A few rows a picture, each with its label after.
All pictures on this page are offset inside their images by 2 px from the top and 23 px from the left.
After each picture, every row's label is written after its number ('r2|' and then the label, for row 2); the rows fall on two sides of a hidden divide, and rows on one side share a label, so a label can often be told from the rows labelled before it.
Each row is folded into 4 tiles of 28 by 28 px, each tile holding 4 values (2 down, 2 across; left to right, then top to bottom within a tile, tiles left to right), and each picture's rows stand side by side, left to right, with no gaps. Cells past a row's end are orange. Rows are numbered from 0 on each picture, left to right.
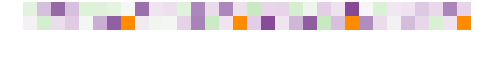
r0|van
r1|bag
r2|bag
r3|bag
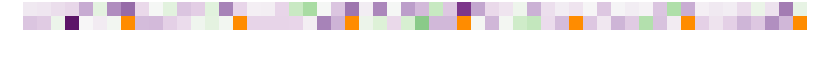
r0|bag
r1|bag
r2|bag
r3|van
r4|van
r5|van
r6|bag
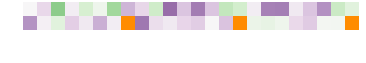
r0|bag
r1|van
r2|van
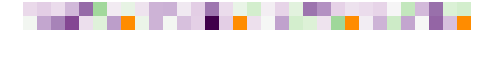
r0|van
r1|van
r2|van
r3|van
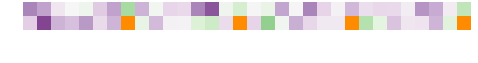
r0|bag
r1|van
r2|van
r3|van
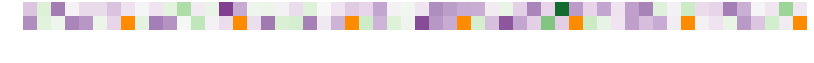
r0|bag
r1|bag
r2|bag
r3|bag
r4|van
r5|van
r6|van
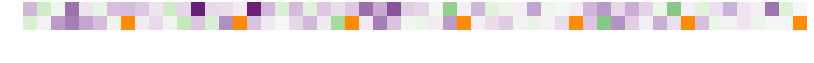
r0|bag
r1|van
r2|bag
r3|van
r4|van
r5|van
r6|van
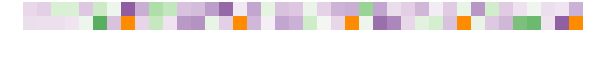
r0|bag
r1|bag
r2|bag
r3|van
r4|van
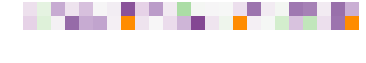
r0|bag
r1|bag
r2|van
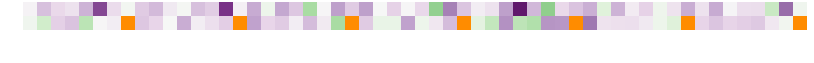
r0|van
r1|bag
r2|bag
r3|bag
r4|van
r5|bag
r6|bag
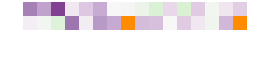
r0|van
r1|bag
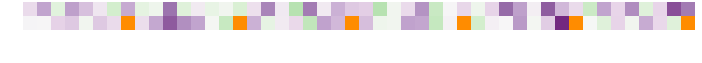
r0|van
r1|bag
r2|van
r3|bag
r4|van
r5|bag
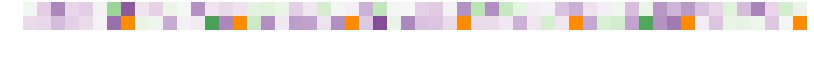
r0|van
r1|van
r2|bag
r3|bag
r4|bag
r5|van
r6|van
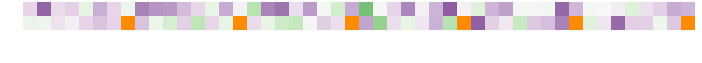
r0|van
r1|van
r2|van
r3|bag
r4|bag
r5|bag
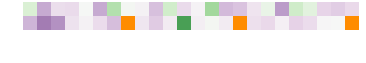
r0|van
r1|bag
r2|bag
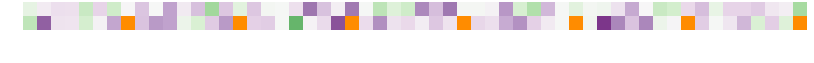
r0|van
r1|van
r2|van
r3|bag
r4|bag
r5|bag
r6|van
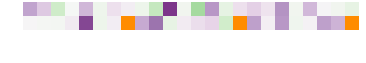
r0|bag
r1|bag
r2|van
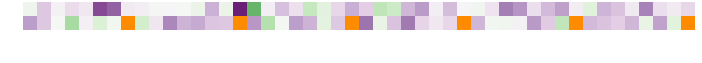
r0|bag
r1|bag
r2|bag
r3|bag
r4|bag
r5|van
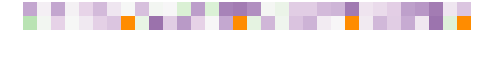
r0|van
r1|bag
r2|bag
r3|van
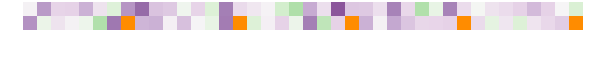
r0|van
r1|bag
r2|bag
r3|bag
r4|van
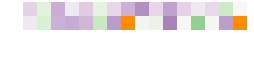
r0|bag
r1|van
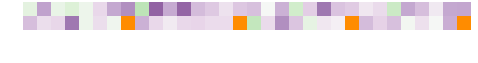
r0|bag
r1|van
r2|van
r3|bag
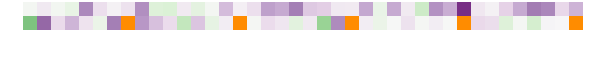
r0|van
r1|bag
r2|van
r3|bag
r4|van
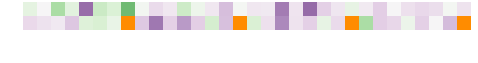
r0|van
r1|bag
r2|van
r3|van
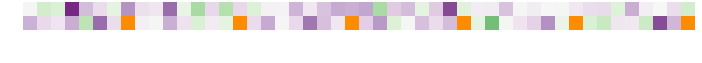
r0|van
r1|van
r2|bag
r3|bag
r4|van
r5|van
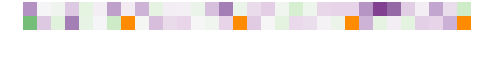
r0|bag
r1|bag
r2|bag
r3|van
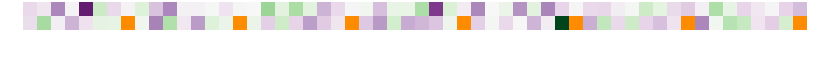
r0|van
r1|bag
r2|bag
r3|bag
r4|bag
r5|bag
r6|bag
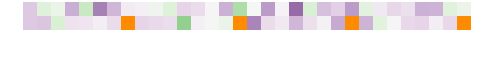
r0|bag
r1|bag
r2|bag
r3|van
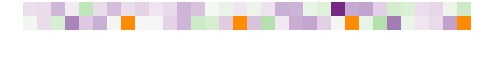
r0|bag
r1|van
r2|bag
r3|van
